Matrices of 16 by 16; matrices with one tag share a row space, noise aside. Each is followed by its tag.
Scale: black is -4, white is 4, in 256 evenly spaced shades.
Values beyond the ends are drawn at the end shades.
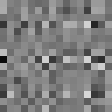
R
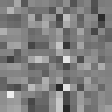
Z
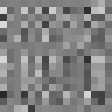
R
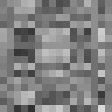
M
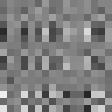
R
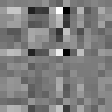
Z
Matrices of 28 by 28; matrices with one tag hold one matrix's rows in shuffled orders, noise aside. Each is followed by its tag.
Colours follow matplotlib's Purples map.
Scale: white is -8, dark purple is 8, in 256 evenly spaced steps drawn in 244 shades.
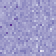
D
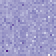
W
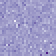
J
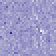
D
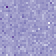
W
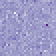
J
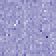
J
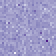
J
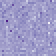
W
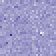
D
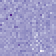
D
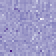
D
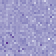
W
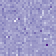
J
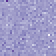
W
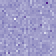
J
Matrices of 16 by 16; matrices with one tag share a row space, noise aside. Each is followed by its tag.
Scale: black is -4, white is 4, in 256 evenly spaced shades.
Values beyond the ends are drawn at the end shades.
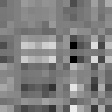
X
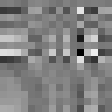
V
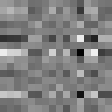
V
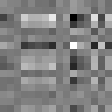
X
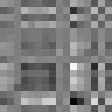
X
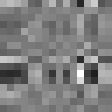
V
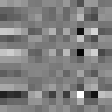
V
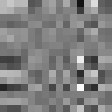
V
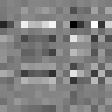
X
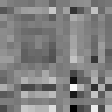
X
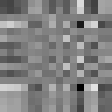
V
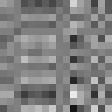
X
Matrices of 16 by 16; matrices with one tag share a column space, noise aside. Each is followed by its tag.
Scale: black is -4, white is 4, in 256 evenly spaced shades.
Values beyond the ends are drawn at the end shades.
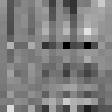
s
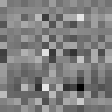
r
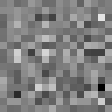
r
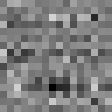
r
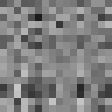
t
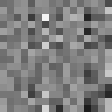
t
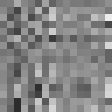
t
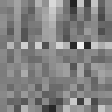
s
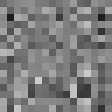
t
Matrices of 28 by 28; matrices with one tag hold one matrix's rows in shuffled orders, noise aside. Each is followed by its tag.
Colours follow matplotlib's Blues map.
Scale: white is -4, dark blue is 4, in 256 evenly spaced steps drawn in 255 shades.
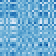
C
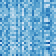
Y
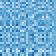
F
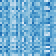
Y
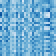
Y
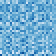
F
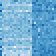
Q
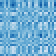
C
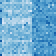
Q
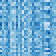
Y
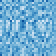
F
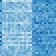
Q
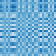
C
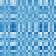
C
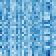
Y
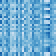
Y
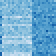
Q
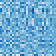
F
